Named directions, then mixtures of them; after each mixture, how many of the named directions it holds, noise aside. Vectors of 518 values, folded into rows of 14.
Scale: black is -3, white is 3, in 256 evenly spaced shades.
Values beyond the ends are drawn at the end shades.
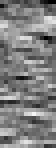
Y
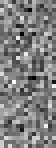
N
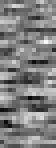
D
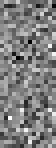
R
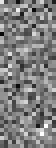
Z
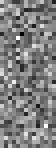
two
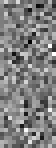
two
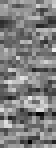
three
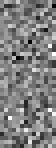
one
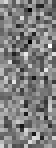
two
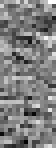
two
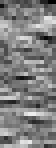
one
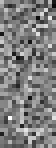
two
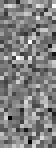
one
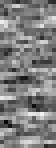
two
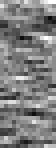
one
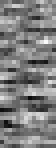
one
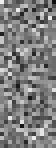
two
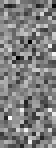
one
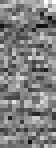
three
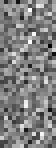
three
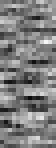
one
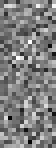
one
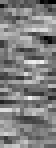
two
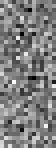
one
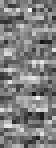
three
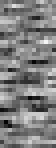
one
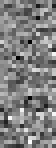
two
